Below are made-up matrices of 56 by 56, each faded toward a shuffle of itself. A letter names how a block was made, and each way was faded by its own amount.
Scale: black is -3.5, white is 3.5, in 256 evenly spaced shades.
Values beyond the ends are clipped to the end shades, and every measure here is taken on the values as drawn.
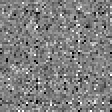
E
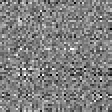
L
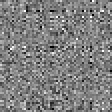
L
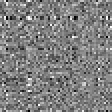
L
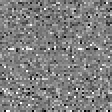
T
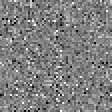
E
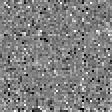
E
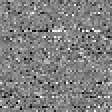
T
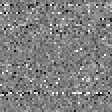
T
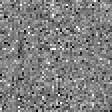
E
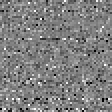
T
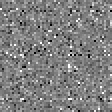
E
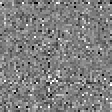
E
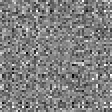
L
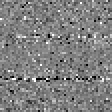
T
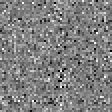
E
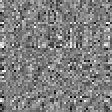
L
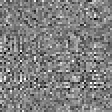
L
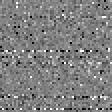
T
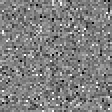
E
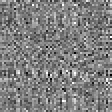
L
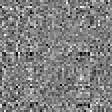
L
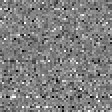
T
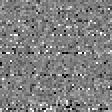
T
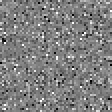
E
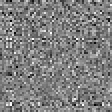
L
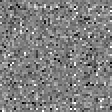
E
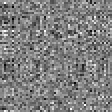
L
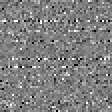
T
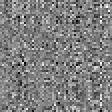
L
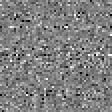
T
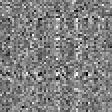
L
